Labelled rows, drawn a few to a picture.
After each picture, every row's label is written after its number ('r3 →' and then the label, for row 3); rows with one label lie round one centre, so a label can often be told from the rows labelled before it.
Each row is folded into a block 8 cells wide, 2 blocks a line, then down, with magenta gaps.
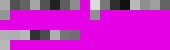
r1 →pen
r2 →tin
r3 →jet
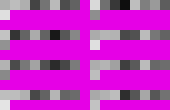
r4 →jet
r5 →tin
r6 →pen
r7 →jet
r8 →pen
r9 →jet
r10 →jet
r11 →jet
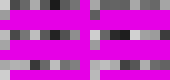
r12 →pen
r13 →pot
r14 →pen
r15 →tin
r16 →jet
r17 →jet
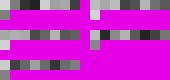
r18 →tin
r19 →jet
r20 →jet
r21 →pen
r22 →pen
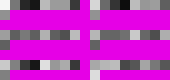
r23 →tin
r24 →tin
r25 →pot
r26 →pot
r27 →tin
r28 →jet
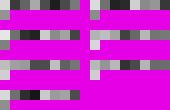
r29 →pen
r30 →tin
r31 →tin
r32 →jet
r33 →jet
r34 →jet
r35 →tin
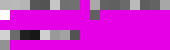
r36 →jet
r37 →pot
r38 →tin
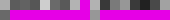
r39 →pot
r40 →pen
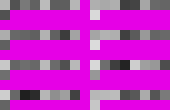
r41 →pot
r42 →jet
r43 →pot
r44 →jet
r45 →pot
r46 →tin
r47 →tin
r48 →jet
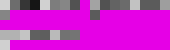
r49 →tin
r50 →pot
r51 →jet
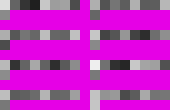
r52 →tin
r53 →pot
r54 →pot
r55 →pen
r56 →pen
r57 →tin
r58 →pot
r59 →jet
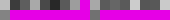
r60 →pen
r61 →pot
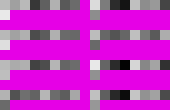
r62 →jet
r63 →tin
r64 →jet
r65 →pot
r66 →jet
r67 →tin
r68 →pot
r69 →tin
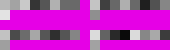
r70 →jet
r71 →pen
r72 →pen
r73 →tin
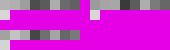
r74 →jet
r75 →jet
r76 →jet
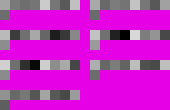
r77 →pot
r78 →pot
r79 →pen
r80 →tin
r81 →tin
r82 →pot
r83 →pot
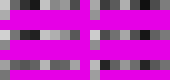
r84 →tin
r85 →pen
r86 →tin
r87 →pen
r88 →pot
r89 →pen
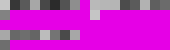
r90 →pen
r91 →jet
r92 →pot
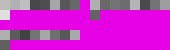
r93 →jet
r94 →pot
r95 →pot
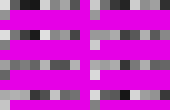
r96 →tin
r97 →tin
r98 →tin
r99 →jet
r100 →pot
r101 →jet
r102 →jet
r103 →tin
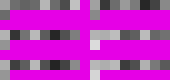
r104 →pot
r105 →pen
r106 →pen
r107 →jet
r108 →pen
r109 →jet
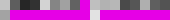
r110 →tin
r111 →jet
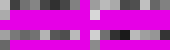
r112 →pen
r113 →jet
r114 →pot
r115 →tin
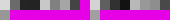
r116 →tin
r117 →tin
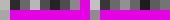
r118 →pen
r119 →pen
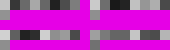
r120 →pen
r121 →tin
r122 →tin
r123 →pot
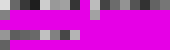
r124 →tin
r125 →pen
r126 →pot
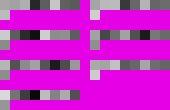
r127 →jet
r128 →jet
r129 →tin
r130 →pen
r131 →pen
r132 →jet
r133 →tin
